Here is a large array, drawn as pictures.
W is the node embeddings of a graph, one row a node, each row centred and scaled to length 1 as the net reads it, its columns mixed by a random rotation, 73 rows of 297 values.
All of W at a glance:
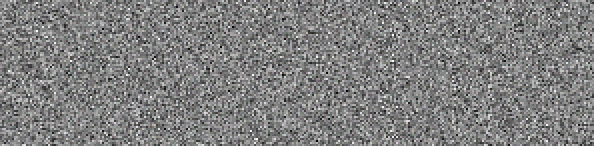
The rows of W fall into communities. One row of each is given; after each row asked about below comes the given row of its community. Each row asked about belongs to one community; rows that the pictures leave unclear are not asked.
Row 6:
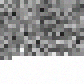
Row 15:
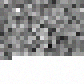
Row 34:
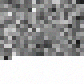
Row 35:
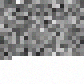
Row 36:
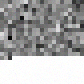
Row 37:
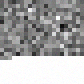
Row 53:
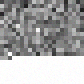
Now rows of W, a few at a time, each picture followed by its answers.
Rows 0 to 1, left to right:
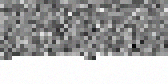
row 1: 15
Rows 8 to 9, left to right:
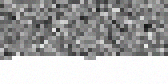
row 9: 37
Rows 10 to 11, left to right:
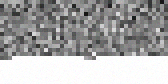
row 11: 53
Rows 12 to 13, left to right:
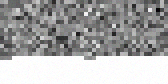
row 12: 15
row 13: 37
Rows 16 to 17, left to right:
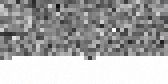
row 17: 34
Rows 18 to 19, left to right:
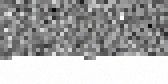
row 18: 34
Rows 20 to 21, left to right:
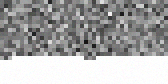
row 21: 35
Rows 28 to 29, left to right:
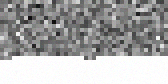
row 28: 37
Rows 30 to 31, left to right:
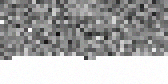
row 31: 36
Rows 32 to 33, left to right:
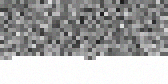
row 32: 34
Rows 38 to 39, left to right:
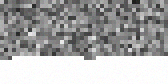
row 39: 6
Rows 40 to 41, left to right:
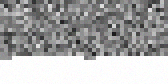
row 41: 37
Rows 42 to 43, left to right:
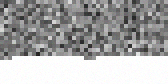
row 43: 6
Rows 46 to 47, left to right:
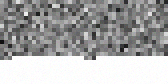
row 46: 35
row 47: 36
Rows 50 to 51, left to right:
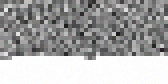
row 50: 37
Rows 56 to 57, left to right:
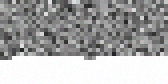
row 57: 6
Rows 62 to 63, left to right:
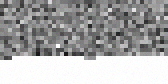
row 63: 6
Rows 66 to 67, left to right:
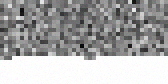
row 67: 6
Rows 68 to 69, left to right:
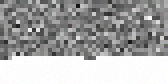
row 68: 34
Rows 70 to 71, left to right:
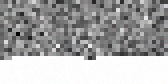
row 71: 34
